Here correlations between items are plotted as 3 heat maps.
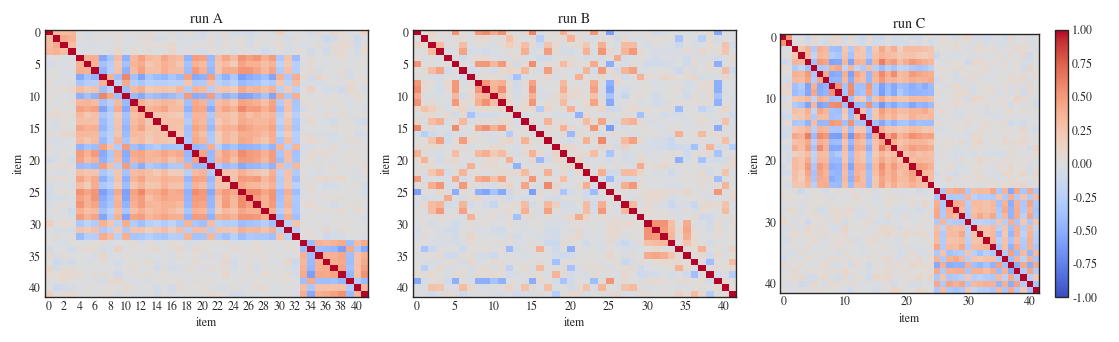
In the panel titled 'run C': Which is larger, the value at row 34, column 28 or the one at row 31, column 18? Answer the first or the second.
the first
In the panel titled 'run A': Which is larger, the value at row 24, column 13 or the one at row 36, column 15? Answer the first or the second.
the first
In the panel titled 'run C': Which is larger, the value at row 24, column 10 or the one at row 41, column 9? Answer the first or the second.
the first
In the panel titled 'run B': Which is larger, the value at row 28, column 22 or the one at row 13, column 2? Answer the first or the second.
the first
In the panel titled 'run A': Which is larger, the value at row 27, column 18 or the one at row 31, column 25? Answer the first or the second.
the second
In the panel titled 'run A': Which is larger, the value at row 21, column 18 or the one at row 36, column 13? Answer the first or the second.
the first
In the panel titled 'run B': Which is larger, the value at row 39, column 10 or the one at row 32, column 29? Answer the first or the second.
the second
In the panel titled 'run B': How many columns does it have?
42
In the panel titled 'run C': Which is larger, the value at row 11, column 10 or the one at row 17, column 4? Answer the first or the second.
the second
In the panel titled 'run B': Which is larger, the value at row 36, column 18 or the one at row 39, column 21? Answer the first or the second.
the second
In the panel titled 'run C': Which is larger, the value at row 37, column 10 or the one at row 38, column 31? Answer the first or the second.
the second
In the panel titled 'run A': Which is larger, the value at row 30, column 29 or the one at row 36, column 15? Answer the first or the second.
the second
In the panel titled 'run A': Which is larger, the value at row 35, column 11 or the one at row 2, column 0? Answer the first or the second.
the second
